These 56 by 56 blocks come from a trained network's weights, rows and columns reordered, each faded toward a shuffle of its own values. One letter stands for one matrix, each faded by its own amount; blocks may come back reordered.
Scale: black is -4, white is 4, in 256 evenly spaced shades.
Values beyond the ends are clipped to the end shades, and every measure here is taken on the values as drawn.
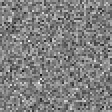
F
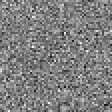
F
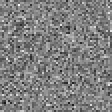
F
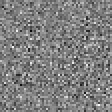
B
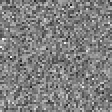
F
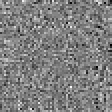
B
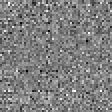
B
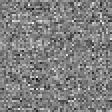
B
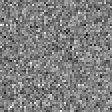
F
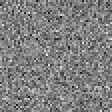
F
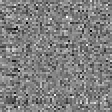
B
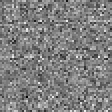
B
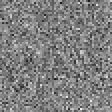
F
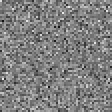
F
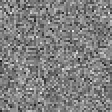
F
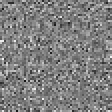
B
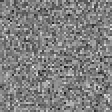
F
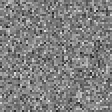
F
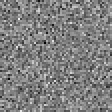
F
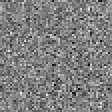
B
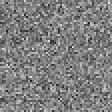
F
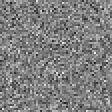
F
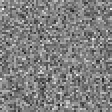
F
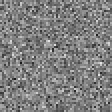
F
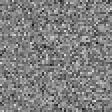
F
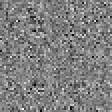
B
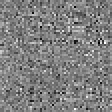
B
